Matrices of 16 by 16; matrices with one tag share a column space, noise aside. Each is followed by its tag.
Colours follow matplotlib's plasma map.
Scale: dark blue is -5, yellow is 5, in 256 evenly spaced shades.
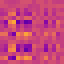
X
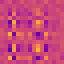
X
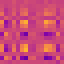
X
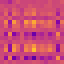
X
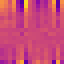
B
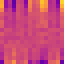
B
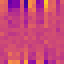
B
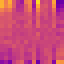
B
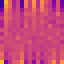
B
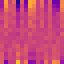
B
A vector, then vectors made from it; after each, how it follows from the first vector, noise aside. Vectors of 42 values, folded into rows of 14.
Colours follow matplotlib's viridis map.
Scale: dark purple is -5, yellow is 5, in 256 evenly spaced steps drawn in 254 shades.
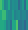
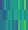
negated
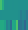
partly zeroed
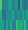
sign-scrambled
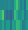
wrapped around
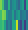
scaled up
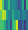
scaled up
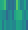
wrapped around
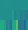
partly zeroed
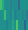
partly zeroed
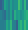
negated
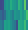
negated
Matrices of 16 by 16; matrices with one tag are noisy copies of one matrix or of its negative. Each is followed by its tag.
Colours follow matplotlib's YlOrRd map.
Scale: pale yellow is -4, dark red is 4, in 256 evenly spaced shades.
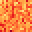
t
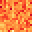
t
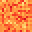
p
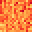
t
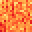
t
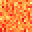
t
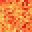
p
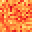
p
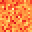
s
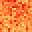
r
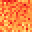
r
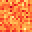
p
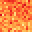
r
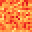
p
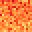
r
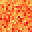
s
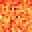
s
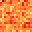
p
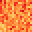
t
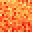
r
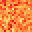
s
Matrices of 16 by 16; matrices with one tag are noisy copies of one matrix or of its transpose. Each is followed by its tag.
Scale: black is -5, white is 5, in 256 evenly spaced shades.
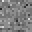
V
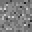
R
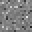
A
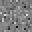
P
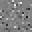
P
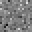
V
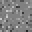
A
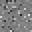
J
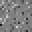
A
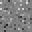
V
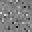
P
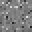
A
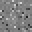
P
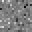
V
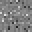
P
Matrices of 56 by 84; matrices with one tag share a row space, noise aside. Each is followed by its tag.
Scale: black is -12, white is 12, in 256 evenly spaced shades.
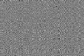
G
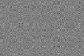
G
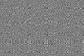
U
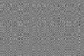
G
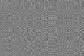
U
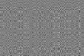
G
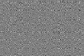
G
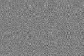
U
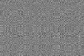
G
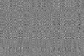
G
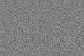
G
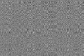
U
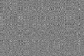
G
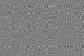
U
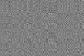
U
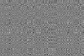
U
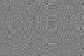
U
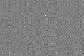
U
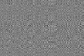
U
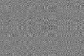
U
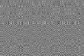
G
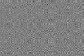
U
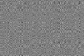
G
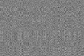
G
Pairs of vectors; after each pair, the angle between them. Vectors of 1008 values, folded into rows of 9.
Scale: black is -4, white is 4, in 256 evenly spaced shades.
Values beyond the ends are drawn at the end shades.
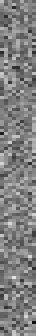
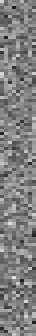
nearly parallel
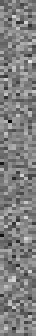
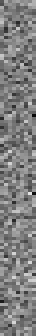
orthogonal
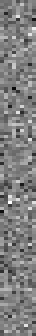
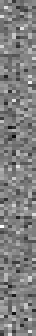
orthogonal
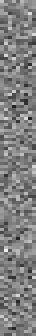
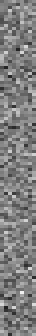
orthogonal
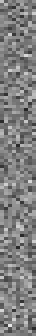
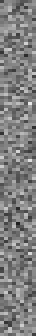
partly opposed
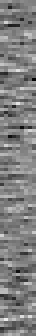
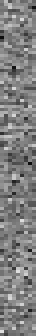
partly opposed
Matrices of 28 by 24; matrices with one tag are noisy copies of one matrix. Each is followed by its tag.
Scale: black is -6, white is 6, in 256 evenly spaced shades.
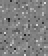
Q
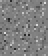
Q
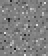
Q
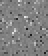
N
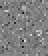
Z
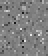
Z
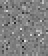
Z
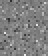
Q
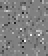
Z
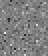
Q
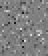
Z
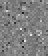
Z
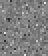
Q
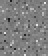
Q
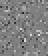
Z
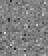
Q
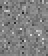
Z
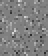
N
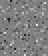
Q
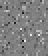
Z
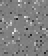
N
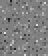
Q
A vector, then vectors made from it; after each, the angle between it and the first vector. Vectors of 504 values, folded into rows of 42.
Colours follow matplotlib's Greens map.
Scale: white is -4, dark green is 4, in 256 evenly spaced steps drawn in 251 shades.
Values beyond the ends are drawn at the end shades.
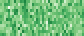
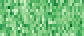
nearly opposite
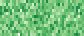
orthogonal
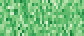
nearly parallel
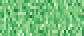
partly aligned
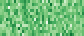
nearly parallel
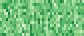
partly aligned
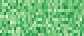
orthogonal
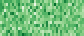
partly opposed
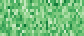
nearly opposite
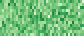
orthogonal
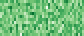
partly opposed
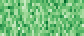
nearly opposite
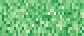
orthogonal
